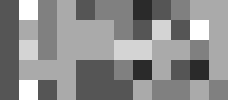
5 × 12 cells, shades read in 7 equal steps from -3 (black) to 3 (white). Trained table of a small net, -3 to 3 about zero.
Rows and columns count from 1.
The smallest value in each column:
-1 1 -1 1 -1 -1 -1 -2 -1 -1 -2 0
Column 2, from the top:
3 1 2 1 3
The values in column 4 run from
1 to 1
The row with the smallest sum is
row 4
